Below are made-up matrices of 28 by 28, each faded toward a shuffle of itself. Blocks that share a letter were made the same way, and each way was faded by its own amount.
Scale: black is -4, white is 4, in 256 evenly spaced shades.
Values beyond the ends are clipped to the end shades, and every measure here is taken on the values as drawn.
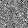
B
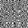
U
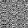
U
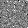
B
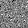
B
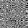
U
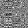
U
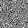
B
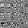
U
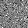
B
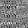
U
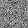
B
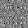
U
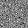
B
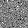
B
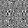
U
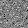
B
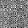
U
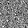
B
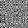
U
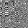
U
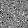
B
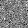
B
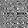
U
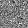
B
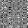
U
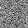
B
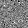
B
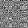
U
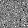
B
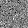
B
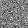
B
